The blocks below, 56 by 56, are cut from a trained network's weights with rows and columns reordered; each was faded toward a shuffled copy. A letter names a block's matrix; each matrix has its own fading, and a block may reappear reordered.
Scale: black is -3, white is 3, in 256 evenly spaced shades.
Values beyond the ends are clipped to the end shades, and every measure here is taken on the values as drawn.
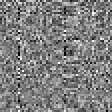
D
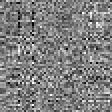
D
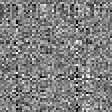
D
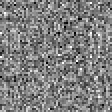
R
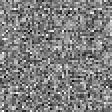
R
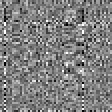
D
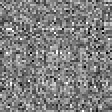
R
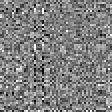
D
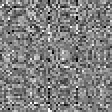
D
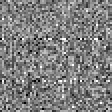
R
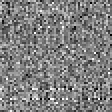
R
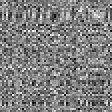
D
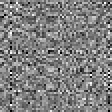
D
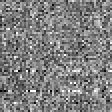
R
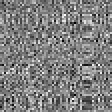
D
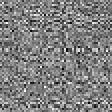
D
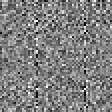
D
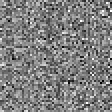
R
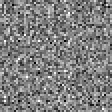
R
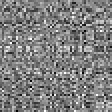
D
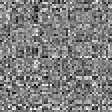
D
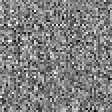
R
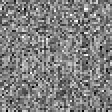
R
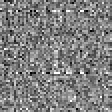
R
